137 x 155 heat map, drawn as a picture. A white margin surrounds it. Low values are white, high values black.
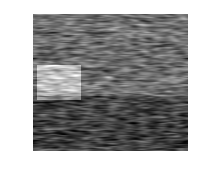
Seam: horizontal, 60% of the way down, the bottom part higher. Odd patch: lower, in the middle left. Ninth with the lowest average: middle left. Average level on the scale: 60%.
